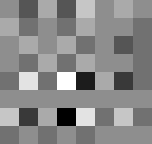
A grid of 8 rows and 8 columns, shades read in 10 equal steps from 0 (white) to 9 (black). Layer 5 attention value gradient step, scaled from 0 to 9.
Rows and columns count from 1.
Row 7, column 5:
1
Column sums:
31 35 31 36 31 32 34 37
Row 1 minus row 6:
0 2 -1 2 -2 0 -1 0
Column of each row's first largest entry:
2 2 7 2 5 1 4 1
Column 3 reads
3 4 4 3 5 4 3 5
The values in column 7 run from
2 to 7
